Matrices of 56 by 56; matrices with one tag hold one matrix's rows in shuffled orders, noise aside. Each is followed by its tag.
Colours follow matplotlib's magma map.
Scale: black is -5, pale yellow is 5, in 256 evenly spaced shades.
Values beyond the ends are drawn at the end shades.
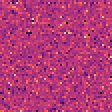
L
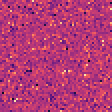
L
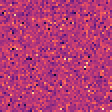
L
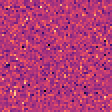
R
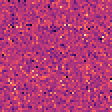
L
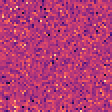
R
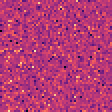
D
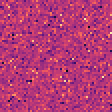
L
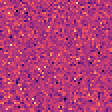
D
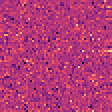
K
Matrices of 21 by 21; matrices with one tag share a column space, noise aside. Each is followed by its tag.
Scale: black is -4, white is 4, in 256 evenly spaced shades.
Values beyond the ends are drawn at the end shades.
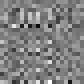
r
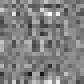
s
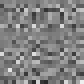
r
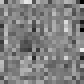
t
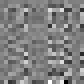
r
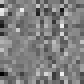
s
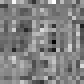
t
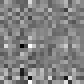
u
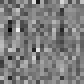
t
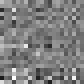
u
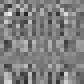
s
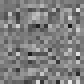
r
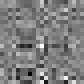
u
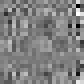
s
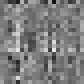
t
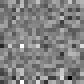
u
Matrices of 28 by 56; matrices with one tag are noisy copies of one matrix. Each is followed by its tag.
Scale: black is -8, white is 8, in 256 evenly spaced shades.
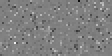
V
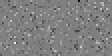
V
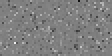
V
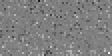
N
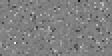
V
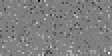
N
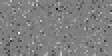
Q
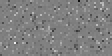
V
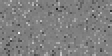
Q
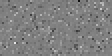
V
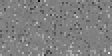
N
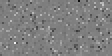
V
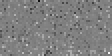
N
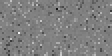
Q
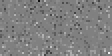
N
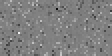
Q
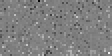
N
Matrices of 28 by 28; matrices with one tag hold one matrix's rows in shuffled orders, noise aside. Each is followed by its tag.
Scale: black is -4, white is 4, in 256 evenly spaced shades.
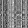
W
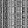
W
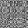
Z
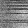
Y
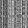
W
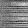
Y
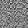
Z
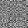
Z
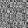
Z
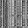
W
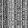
W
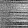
Y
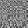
Z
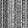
W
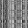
W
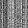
W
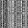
W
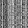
W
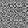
Z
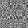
Z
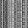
W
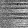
Y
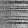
Y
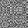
Z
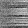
Y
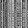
W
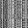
W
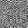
Z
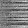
Y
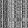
W
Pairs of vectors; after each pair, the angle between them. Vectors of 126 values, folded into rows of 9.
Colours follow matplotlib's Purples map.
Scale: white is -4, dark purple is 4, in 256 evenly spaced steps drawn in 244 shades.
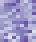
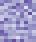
orthogonal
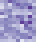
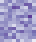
partly aligned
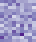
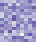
nearly opposite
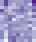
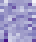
nearly opposite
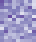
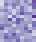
nearly opposite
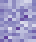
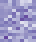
nearly parallel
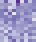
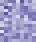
partly opposed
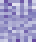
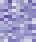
partly aligned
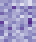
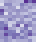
orthogonal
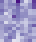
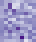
orthogonal
